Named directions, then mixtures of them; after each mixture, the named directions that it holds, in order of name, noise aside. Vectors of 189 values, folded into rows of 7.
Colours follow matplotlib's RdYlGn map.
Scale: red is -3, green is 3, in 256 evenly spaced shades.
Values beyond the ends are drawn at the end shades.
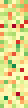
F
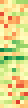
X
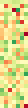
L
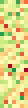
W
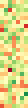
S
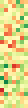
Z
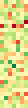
F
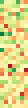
W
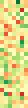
W, X, Z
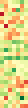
F, L, X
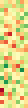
Z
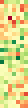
F, L, X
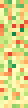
F, S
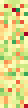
L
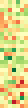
S, W, X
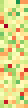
W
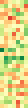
L, X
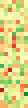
S, Z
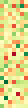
F, Z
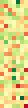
L, S, W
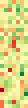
S, Z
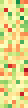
W, Z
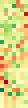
F, X, Z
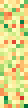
F, L, W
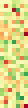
L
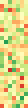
L, S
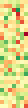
L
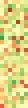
F, L, S
